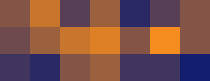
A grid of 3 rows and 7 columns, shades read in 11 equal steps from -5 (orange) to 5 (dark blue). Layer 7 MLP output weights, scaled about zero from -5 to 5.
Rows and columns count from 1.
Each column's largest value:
3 4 2 -1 4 3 5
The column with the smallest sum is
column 4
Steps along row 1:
down up down up down down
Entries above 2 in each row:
1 0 5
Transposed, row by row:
0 1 3 / -3 -1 4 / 2 -3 0 / -1 -4 -1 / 4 0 3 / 2 -5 3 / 0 0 5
